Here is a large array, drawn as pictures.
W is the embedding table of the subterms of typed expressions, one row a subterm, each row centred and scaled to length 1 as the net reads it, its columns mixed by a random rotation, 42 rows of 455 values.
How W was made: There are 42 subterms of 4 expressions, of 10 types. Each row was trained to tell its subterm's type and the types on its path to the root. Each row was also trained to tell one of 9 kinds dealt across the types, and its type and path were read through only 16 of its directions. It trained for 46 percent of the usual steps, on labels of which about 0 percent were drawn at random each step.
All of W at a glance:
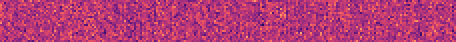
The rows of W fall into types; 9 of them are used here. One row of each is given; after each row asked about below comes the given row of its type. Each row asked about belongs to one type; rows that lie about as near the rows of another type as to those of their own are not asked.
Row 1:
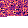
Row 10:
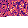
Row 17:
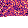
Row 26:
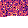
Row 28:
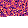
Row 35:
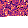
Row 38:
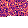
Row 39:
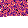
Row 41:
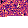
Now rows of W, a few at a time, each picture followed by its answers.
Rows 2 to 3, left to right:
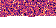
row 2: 41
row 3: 28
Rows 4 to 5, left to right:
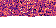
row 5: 38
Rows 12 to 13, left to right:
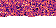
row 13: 39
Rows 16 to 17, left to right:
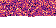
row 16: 39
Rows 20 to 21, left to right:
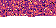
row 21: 38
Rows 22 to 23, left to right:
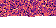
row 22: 28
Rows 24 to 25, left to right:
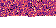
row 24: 17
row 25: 35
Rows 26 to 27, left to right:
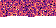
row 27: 28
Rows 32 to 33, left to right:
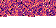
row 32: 1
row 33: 1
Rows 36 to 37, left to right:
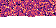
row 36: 10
